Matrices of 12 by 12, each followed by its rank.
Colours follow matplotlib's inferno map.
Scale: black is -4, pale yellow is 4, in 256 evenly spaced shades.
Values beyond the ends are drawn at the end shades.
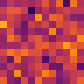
full rank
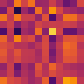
two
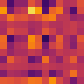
two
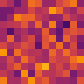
full rank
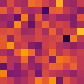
full rank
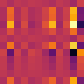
one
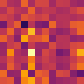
two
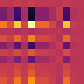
one
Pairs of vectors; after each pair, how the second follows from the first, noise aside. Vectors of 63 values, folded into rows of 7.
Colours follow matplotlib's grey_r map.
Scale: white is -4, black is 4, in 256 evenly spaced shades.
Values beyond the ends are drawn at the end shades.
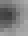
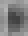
wrapped around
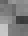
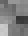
copied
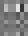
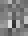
wrapped around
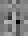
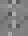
partly zeroed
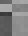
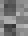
wrapped around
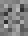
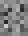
copied
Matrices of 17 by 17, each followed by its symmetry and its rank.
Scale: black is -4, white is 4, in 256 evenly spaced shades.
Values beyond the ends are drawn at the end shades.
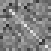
symmetric, full rank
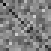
symmetric, full rank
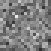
symmetric, full rank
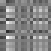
neither, rank one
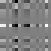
neither, rank one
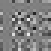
antisymmetric, rank two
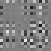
antisymmetric, rank two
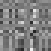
neither, rank two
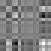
symmetric, rank one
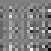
neither, rank two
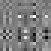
neither, rank two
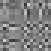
antisymmetric, rank two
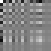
symmetric, rank one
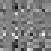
neither, rank three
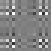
symmetric, rank one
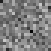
symmetric, full rank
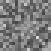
symmetric, full rank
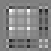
symmetric, rank one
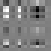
neither, rank one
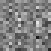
neither, rank three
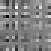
antisymmetric, rank two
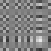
symmetric, rank one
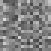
neither, rank three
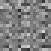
neither, rank three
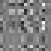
neither, rank two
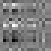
neither, rank two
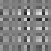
neither, rank one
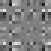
antisymmetric, rank two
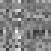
neither, rank three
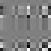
neither, rank one
